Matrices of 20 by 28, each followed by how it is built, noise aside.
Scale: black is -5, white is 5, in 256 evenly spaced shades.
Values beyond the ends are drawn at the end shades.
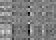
low rank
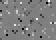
sparse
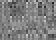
low rank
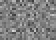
low rank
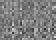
low rank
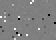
sparse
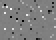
sparse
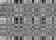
low rank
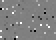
sparse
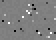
sparse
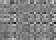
low rank
